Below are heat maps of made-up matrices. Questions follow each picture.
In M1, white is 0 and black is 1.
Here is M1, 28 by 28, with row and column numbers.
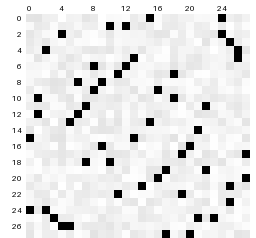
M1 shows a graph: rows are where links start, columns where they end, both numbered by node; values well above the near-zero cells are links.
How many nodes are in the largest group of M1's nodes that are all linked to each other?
2
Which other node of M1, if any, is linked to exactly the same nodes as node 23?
node 3
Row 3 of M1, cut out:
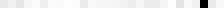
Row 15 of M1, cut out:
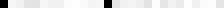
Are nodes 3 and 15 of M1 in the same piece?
no
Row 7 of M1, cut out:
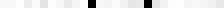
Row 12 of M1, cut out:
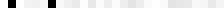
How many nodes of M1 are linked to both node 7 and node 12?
0
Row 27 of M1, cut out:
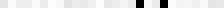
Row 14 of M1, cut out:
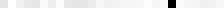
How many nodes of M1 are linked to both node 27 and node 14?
0
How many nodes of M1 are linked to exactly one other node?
3
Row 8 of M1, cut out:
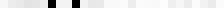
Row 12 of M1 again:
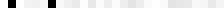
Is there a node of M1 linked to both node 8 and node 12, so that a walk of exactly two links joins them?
yes
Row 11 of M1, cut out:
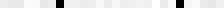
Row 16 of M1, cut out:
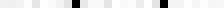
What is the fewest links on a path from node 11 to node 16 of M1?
6
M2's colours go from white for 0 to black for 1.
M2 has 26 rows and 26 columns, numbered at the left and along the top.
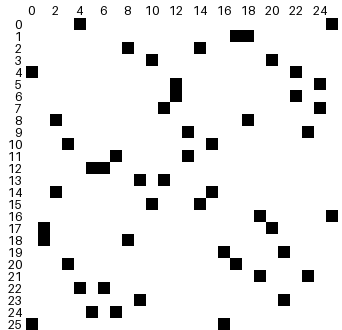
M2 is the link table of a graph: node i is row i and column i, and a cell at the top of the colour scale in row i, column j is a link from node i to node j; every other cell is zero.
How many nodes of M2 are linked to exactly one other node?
0
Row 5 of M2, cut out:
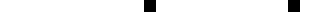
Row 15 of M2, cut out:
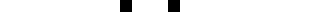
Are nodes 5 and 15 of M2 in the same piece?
no
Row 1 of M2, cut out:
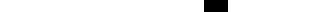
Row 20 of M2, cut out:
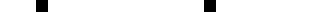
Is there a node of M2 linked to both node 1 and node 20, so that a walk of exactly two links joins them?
yes
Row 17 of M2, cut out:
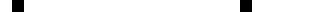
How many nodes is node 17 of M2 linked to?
2
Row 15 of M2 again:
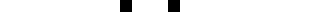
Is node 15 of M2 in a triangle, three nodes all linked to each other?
no
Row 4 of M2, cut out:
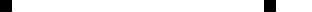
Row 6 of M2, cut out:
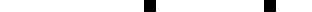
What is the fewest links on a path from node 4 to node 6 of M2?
2
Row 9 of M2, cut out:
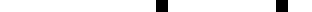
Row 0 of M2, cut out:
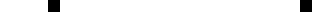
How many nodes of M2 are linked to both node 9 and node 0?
0
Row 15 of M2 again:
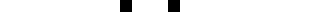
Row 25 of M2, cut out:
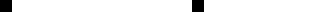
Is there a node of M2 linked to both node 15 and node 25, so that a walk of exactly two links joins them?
no
